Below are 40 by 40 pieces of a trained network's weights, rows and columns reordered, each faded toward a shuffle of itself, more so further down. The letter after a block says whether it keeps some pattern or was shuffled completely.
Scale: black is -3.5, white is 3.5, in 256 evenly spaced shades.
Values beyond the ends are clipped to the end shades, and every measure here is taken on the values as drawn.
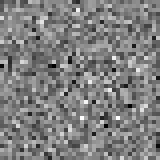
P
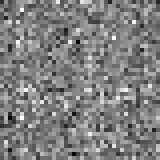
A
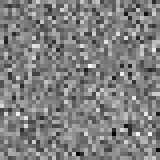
P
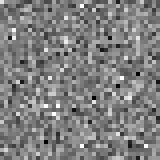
P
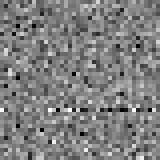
A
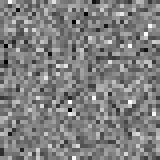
P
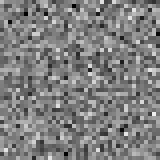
P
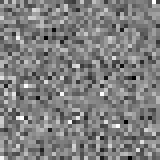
A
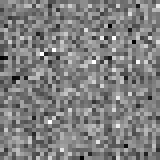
A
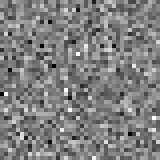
A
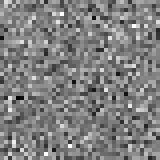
P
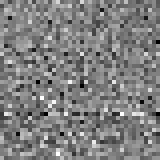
A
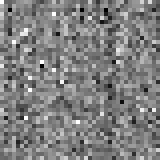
A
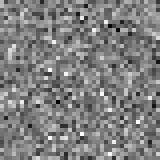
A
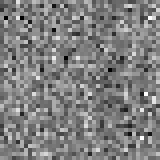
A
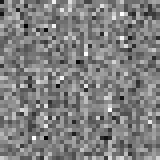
A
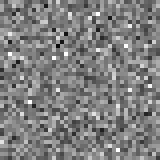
P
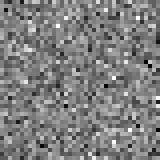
P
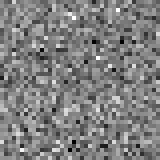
P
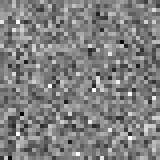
A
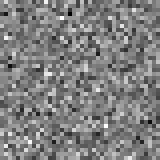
P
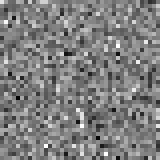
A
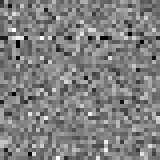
A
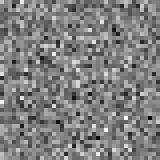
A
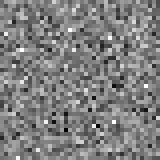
P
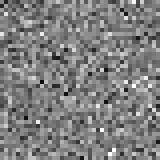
P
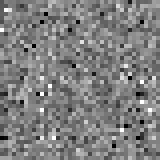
A
